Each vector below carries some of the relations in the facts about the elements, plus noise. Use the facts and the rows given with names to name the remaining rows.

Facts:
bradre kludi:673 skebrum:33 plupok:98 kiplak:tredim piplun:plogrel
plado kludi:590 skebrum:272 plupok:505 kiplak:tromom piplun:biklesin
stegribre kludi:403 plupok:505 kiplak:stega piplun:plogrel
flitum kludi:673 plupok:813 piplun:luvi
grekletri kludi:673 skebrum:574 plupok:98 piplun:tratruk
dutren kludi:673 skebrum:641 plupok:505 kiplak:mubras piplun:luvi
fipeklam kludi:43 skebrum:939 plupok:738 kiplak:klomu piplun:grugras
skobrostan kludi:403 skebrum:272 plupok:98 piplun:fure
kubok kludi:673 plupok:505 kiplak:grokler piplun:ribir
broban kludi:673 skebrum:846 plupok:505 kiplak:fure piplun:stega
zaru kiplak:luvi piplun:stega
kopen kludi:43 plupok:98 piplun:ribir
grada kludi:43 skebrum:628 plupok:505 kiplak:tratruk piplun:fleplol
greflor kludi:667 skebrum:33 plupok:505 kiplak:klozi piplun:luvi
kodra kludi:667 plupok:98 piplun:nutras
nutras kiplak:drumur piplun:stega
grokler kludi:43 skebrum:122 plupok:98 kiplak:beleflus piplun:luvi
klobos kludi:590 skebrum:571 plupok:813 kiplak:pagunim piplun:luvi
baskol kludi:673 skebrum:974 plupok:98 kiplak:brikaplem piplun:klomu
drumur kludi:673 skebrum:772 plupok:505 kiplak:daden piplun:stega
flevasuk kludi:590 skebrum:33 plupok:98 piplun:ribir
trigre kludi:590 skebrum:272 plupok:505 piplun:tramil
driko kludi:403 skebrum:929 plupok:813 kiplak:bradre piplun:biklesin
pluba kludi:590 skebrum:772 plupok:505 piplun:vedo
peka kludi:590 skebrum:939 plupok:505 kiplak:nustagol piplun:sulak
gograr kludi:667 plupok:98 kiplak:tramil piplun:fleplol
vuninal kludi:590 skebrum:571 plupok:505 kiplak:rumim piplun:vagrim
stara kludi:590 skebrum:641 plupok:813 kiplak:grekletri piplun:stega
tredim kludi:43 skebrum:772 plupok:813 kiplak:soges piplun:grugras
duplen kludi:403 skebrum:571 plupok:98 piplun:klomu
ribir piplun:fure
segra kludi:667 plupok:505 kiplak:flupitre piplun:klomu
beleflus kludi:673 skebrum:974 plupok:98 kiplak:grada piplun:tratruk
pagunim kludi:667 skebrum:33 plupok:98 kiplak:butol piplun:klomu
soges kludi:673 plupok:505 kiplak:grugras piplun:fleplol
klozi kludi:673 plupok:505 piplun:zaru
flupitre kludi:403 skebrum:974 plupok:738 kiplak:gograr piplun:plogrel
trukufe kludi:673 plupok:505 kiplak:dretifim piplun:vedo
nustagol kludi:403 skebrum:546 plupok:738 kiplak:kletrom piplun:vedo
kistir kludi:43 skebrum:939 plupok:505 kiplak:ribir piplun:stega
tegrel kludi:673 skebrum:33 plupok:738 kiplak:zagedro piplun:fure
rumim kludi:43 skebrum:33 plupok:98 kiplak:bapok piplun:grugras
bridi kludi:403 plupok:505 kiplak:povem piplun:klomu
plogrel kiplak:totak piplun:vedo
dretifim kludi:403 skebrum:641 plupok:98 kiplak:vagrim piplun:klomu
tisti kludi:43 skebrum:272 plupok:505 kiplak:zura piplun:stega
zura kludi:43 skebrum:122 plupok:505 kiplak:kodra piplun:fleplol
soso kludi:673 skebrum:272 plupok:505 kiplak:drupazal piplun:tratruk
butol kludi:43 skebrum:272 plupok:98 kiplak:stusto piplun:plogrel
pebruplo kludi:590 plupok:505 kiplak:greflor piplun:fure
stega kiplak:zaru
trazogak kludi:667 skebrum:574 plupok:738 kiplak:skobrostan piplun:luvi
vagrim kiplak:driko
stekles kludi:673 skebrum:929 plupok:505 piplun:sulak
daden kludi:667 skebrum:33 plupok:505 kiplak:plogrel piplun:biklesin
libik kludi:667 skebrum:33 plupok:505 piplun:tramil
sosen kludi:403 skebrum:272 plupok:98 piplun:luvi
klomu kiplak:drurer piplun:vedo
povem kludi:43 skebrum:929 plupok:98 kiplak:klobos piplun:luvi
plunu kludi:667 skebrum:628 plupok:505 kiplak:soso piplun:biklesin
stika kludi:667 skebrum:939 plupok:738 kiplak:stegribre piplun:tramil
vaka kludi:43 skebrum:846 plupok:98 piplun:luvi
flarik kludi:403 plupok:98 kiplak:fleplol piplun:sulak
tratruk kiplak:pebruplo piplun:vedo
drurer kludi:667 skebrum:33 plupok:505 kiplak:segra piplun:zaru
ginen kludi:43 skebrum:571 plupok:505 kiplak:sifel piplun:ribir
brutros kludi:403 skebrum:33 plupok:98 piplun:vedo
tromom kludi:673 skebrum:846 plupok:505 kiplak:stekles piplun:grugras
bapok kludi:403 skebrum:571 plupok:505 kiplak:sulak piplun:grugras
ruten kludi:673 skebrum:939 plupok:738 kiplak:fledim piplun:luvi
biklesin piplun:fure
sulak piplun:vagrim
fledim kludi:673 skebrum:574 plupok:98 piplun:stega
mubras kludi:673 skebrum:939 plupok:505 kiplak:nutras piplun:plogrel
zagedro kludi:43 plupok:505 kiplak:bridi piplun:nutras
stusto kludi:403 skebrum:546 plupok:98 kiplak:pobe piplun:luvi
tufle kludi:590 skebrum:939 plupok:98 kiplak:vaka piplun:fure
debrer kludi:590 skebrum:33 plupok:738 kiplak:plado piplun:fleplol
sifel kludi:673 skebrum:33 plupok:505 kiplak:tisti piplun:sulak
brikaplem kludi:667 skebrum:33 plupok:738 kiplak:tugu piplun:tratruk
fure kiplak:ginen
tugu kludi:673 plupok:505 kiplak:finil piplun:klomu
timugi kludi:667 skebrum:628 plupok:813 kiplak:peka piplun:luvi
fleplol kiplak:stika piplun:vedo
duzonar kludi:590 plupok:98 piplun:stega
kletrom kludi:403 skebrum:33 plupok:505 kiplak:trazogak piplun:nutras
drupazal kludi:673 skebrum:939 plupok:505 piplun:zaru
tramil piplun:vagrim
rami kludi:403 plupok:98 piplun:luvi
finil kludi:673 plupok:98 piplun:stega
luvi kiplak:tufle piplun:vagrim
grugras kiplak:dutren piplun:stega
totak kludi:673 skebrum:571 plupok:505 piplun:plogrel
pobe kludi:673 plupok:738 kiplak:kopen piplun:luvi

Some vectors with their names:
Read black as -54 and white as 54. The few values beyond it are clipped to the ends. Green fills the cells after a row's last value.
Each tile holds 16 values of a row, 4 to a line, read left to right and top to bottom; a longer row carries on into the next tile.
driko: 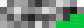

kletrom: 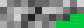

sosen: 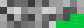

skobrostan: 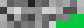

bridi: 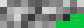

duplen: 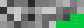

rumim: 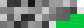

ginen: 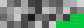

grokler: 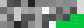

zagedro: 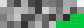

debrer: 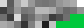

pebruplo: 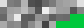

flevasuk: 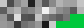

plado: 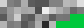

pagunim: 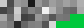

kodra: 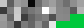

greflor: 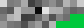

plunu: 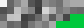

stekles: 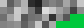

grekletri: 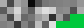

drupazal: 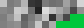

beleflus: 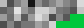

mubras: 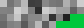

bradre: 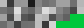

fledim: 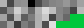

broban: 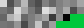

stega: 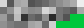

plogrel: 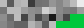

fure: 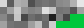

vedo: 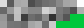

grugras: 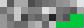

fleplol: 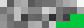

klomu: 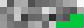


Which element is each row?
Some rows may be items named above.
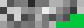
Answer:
stusto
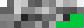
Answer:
timugi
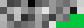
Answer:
vaka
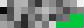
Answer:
trazogak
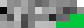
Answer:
flupitre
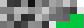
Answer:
rumim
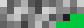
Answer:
kubok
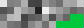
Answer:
segra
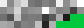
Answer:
stara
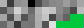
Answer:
fledim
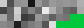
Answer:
pagunim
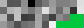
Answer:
kopen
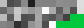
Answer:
grokler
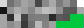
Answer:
nustagol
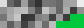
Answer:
grada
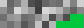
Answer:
soso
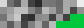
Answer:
grada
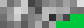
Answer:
drumur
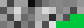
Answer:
grekletri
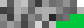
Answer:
pobe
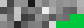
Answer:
pagunim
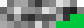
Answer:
driko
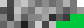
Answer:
tegrel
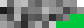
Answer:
brikaplem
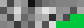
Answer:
grekletri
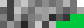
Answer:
tegrel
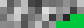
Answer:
tromom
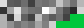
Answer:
dretifim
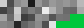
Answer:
pagunim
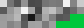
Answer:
bapok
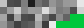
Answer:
butol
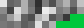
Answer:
trukufe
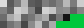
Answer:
kubok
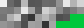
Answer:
vuninal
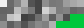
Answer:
plunu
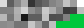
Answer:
sulak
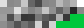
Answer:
tredim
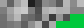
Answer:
totak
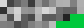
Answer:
flarik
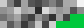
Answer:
tisti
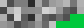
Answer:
brutros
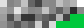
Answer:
tredim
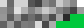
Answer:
flitum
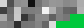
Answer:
gograr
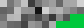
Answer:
daden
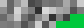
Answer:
sifel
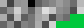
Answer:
finil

